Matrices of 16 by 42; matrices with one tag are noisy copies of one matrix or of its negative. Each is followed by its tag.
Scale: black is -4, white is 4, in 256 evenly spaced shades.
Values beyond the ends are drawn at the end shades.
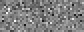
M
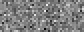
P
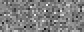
P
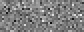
M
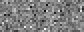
P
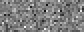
P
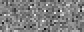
P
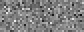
M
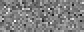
M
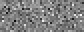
M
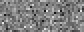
P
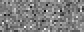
P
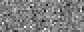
P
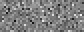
M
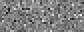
M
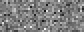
P
